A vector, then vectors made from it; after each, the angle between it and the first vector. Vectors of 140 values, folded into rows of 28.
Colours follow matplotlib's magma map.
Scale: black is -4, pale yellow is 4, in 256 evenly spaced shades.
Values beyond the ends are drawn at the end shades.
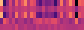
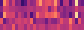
nearly opposite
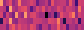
partly aligned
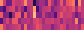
partly aligned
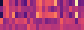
nearly opposite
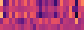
nearly parallel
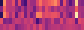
nearly opposite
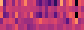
nearly parallel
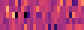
orthogonal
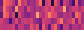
partly opposed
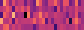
partly opposed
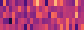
partly opposed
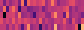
orthogonal
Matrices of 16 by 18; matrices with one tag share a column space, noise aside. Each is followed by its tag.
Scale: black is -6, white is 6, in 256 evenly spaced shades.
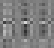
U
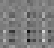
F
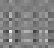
F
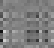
F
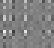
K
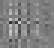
U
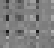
K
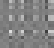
K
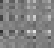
K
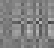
U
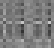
U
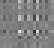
K
